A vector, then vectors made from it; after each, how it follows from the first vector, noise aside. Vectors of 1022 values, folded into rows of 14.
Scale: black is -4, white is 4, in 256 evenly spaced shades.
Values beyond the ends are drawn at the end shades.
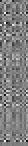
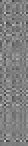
shrunk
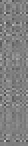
shrunk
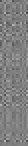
shrunk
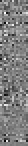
sign-scrambled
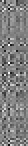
wrapped around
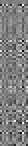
reversed
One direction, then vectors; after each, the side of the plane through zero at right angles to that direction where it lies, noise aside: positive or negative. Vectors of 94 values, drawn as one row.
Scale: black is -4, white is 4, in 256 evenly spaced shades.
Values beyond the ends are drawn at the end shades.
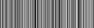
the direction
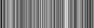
negative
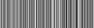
negative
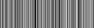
positive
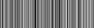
positive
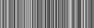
positive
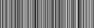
positive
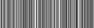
negative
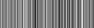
positive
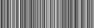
negative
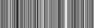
positive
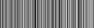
positive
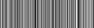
positive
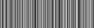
positive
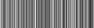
negative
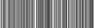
negative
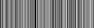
positive
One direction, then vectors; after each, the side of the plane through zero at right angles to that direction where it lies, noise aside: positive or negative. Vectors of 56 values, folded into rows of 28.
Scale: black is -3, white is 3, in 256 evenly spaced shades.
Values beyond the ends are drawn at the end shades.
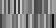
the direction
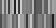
positive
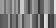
positive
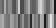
negative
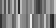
positive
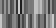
negative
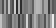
negative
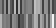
negative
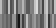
negative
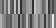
negative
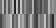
positive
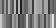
negative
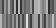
negative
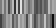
positive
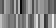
negative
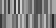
positive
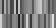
negative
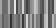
negative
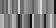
negative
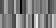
negative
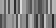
positive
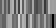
positive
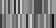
positive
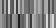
negative
